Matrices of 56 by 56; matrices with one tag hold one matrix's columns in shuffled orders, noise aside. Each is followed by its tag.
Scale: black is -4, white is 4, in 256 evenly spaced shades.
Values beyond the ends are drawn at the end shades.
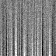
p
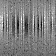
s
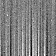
p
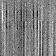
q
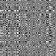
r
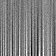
p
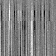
q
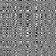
r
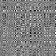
r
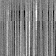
q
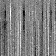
q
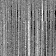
q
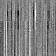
q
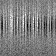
s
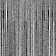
q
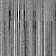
q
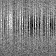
s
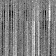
q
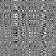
r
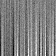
p
